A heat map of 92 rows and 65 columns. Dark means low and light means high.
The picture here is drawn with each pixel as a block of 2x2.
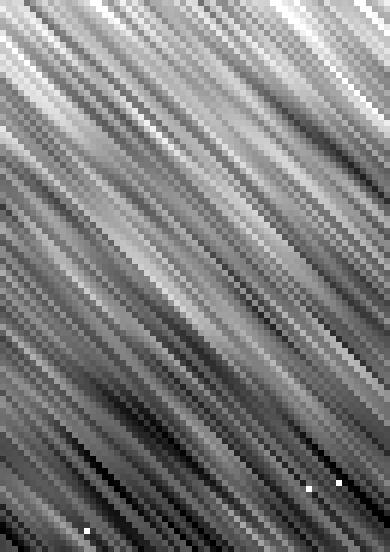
Grain: diagonal, down to the right. Odd rows or columns: none. Histogram: bell-shaped. Lone odd cells: 3, each higher than its neighbours. Slope: up to the top.
